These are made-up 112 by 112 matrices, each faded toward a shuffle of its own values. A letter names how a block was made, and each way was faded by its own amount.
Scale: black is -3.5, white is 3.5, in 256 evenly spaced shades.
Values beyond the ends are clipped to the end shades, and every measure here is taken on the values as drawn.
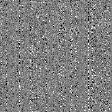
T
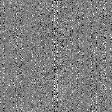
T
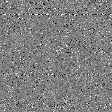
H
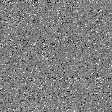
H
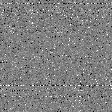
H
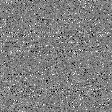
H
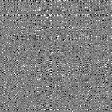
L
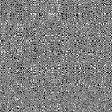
L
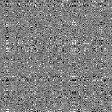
L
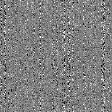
T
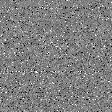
H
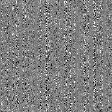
T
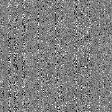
T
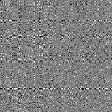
L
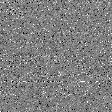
H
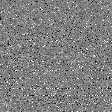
H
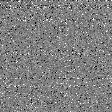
H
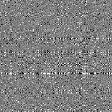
L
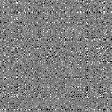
L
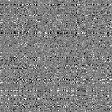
L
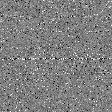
H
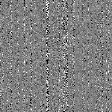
T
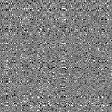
L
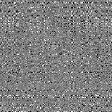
L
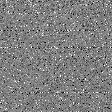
H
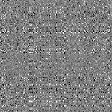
L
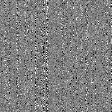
T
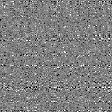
L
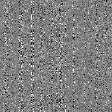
T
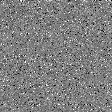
H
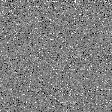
H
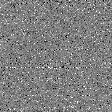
H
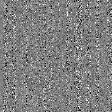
T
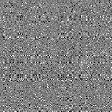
L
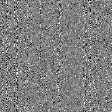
T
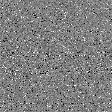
H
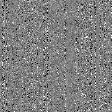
T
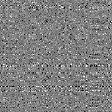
L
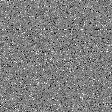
H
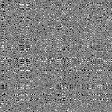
L
